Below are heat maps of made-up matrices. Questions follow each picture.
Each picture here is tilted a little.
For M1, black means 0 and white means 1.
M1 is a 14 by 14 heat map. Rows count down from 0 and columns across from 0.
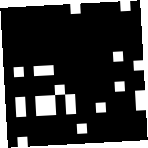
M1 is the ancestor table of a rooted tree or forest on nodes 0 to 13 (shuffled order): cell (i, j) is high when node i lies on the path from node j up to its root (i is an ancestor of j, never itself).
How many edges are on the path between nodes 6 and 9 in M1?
1
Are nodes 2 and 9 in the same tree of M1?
no
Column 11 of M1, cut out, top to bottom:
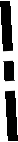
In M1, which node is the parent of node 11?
5
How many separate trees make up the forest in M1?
4
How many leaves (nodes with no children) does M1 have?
6
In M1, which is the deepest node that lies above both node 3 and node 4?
6
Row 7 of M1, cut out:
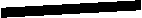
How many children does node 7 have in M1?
0
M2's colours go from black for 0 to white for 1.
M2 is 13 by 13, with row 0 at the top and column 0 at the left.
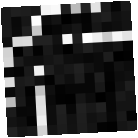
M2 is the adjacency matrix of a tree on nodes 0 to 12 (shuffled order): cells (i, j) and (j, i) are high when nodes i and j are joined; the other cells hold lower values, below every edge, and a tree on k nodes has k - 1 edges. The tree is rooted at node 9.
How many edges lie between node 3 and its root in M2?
1
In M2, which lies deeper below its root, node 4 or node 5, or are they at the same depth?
the same depth
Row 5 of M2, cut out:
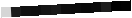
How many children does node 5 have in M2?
0
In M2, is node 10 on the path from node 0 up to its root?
no
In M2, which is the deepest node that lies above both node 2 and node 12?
3
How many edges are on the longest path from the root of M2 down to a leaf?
2
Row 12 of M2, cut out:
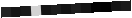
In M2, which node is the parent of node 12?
3
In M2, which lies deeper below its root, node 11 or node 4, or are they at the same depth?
the same depth
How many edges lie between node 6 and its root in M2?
2
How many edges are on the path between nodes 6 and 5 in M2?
4
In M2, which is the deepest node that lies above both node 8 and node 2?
3
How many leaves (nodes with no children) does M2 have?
10
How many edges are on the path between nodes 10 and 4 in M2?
4
